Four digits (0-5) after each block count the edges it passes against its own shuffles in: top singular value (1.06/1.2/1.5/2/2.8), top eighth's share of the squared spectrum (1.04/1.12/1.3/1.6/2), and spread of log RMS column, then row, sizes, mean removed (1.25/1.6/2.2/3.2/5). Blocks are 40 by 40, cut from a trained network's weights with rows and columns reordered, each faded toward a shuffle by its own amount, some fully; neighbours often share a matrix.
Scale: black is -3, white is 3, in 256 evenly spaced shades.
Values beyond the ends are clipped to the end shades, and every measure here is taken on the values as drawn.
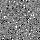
0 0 0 0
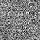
3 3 1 0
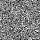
0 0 0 0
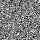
1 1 0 0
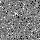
0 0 0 0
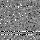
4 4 0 2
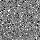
1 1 0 0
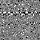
3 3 0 2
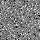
0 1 0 0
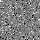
0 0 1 0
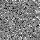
2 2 0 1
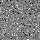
1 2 0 0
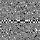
4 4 0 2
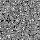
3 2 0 1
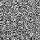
3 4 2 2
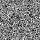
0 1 0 0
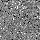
1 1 0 0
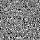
3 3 0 2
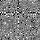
3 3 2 1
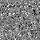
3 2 0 1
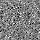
2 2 0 1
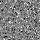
1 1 0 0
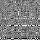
4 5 1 3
